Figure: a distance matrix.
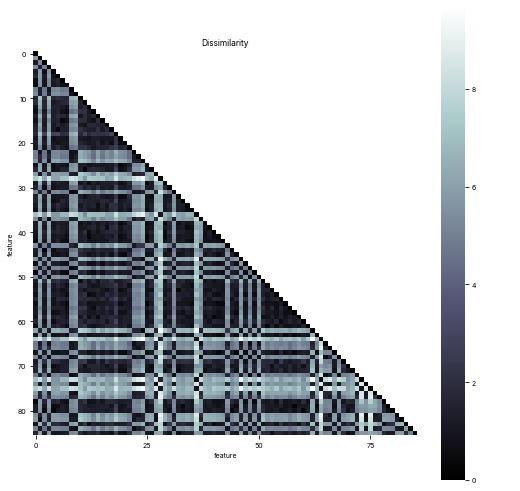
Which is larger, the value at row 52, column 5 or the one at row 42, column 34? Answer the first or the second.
the first
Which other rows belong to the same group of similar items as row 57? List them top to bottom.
0, 2, 4, 5, 6, 7, 10, 11, 12, 13, 14, 15, 16, 17, 18, 19, 20, 21, 25, 26, 29, 30, 32, 33, 34, 35, 38, 39, 40, 41, 42, 44, 45, 47, 49, 51, 52, 53, 54, 55, 56, 58, 59, 60, 61, 63, 67, 69, 70, 71, 78, 79, 80, 83, 85
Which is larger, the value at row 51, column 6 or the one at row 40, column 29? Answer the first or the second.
the first
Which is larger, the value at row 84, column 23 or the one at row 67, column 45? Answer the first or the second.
the first
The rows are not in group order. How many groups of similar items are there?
3
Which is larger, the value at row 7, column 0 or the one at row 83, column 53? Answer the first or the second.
the second
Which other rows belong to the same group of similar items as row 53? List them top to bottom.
0, 2, 4, 5, 6, 7, 10, 11, 12, 13, 14, 15, 16, 17, 18, 19, 20, 21, 25, 26, 29, 30, 32, 33, 34, 35, 38, 39, 40, 41, 42, 44, 45, 47, 49, 51, 52, 54, 55, 56, 57, 58, 59, 60, 61, 63, 67, 69, 70, 71, 78, 79, 80, 83, 85
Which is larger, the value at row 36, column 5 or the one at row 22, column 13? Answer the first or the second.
the first
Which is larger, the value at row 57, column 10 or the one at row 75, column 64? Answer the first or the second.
the first
